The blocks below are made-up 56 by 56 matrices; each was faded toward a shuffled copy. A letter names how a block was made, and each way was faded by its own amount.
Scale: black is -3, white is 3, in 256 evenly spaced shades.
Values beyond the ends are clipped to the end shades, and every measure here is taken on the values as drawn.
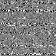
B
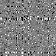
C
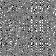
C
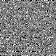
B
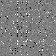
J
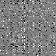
C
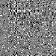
C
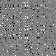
J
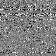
B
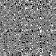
C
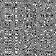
C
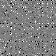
J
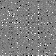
J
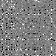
C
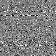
B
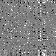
J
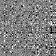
C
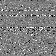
B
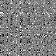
C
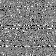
B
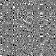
C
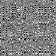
C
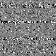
B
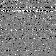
B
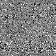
B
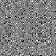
C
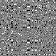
C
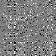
C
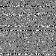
B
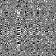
C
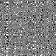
C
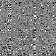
C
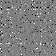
J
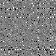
C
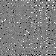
J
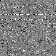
B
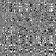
C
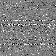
B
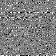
B
